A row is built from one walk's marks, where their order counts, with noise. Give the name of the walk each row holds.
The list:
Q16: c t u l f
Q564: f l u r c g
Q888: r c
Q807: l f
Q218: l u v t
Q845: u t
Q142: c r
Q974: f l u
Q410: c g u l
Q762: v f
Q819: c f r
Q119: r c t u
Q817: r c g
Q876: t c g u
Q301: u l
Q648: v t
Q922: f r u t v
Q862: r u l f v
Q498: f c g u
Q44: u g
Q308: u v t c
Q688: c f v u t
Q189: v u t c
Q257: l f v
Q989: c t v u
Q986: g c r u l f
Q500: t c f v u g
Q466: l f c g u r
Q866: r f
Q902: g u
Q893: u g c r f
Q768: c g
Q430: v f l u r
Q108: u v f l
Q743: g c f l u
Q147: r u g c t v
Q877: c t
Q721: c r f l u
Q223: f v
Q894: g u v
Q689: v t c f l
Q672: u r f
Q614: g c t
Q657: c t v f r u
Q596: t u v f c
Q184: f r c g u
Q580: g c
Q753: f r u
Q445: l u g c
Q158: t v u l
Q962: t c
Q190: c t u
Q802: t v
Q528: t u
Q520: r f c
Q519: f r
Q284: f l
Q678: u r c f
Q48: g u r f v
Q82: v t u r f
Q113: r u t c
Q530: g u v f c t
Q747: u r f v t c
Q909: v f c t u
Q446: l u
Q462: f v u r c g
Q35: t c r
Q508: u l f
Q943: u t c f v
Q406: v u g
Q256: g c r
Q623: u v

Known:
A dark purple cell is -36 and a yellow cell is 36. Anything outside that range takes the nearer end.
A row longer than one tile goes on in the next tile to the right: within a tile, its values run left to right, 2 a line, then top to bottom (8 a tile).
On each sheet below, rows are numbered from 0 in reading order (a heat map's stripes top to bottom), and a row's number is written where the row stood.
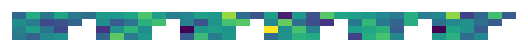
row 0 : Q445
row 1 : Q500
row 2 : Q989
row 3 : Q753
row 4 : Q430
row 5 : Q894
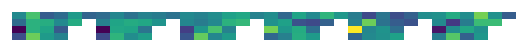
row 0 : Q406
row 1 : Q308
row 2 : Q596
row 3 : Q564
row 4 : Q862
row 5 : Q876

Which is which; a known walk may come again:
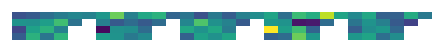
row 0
Q845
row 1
Q743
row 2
Q747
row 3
Q284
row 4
Q48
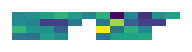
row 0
Q466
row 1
Q866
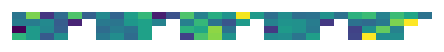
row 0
Q902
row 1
Q142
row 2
Q223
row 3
Q893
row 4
Q802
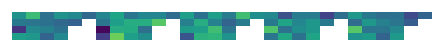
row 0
Q986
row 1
Q189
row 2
Q462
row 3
Q119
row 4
Q817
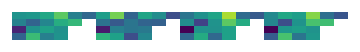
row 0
Q657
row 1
Q256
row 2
Q190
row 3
Q989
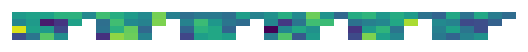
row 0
Q257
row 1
Q762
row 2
Q108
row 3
Q876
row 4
Q689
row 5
Q445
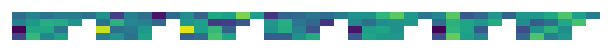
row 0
Q308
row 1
Q888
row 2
Q974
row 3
Q301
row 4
Q688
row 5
Q406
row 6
Q500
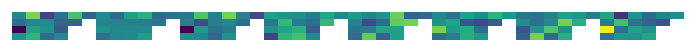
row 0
Q894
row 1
Q721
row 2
Q410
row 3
Q430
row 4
Q35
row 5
Q564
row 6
Q528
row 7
Q520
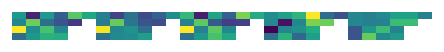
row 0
Q753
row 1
Q862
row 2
Q519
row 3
Q877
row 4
Q596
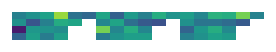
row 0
Q16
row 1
Q184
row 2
Q498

